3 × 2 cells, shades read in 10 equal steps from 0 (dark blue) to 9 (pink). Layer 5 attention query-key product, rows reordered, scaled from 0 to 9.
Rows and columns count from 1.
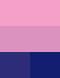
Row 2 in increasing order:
8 8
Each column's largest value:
9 9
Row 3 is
1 0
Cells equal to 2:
0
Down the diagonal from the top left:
9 8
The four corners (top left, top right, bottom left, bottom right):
9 9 1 0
